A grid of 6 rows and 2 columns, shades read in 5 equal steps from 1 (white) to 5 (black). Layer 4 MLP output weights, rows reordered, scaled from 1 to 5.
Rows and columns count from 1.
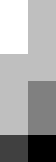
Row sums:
3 3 4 5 5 9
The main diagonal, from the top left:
1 2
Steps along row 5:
up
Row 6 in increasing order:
4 5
